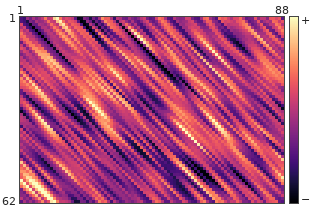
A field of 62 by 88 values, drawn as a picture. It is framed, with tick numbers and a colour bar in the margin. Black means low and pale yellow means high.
The grain runs diagonally down to the right. The histogram is bell-shaped. Overall the values sit about 50% of the way up the scale. There is no overall slope.
